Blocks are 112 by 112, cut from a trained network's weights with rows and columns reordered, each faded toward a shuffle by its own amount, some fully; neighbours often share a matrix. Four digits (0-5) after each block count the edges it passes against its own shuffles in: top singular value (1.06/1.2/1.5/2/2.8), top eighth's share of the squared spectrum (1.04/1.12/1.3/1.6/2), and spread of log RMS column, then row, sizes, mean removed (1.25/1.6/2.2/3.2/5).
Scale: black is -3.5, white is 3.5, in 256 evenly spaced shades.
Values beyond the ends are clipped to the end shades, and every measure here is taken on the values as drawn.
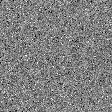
0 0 0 0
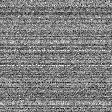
5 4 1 3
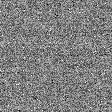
1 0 0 0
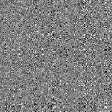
4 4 3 3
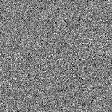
3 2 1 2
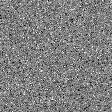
0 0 0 0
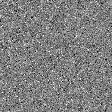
1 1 0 0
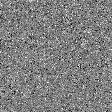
0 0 0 0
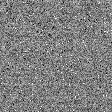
1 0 0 0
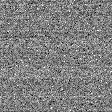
2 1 0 0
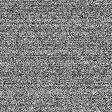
3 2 0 1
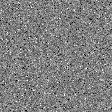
1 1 0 1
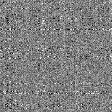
3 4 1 3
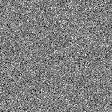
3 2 0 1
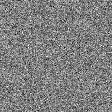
2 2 0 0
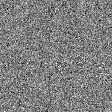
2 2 0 1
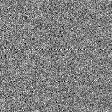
3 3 1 2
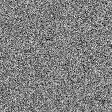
1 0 0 0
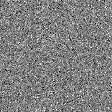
3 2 1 0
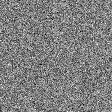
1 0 0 0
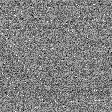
1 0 0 0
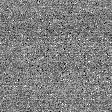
2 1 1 0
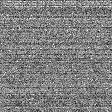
4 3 0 2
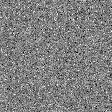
1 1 0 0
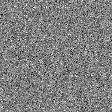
2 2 0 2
